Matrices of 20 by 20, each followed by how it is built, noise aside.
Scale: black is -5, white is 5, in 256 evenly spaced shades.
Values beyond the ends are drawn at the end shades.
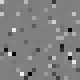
sparse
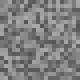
noise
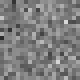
noise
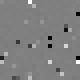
sparse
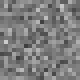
noise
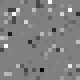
sparse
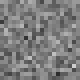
noise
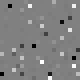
sparse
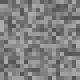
noise
